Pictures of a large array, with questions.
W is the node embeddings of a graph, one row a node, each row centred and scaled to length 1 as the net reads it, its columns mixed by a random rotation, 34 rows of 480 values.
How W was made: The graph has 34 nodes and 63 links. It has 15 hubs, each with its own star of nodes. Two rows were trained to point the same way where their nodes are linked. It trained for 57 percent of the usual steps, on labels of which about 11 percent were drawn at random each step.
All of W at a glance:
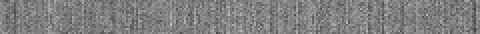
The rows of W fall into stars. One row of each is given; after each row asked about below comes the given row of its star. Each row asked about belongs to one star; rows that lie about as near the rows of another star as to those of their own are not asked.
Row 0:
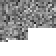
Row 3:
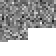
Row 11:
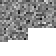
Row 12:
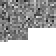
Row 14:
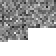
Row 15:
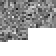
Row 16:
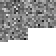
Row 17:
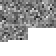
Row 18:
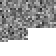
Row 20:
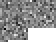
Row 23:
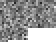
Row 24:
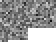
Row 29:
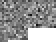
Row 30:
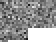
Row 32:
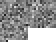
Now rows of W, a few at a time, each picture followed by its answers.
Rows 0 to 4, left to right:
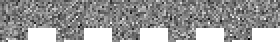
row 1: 14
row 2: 11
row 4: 30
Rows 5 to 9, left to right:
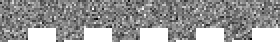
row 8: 0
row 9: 20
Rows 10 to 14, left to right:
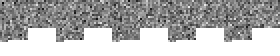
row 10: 23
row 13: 24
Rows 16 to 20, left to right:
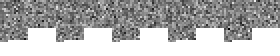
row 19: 16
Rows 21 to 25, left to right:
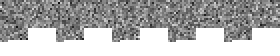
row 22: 3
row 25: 29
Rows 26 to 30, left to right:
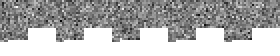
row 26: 12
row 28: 20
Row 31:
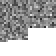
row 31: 16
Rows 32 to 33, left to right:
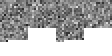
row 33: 18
